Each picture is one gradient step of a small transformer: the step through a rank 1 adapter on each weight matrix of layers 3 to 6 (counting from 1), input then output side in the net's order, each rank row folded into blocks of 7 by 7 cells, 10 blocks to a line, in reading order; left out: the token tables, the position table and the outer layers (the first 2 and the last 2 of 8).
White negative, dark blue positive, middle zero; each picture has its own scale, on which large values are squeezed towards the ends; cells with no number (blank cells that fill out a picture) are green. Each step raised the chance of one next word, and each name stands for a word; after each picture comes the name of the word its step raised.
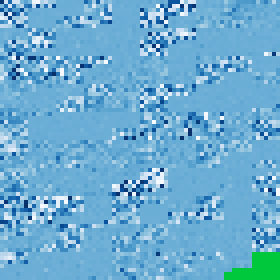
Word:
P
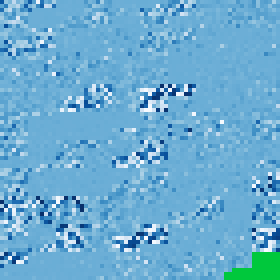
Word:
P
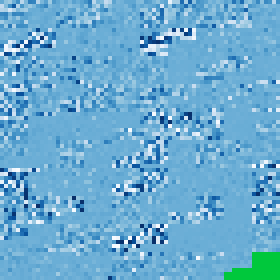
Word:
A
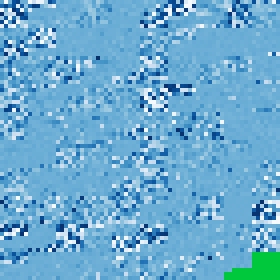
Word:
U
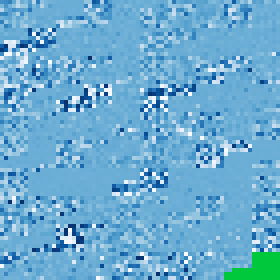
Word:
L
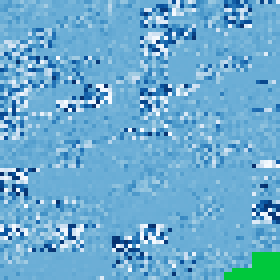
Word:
L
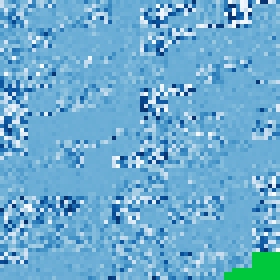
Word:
P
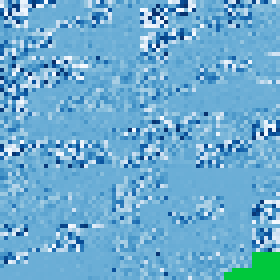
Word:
U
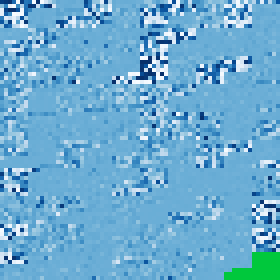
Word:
A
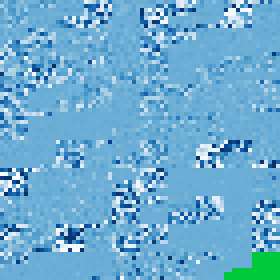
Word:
U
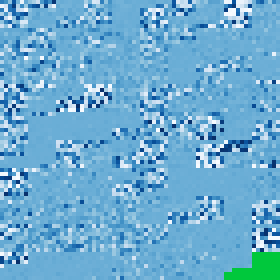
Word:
L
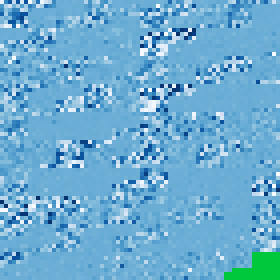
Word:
P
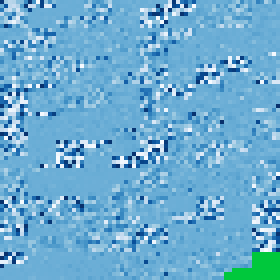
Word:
A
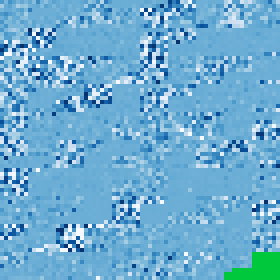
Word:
L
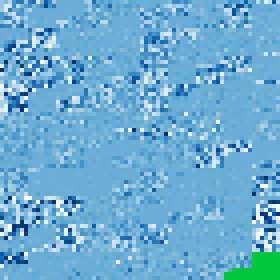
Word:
U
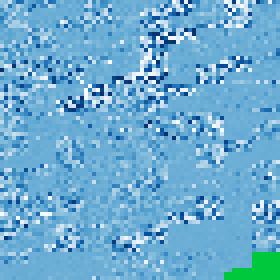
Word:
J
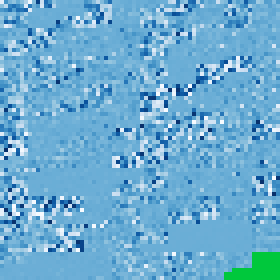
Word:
P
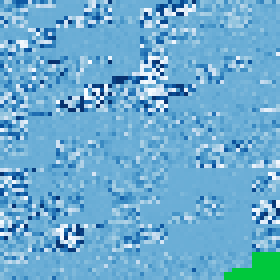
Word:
J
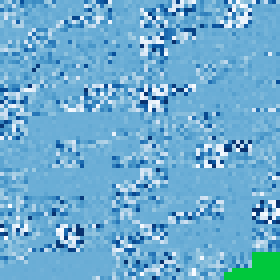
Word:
U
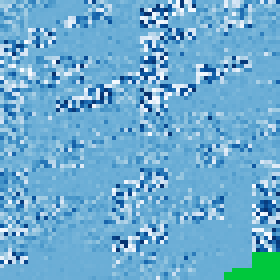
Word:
A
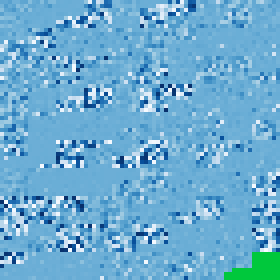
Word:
P
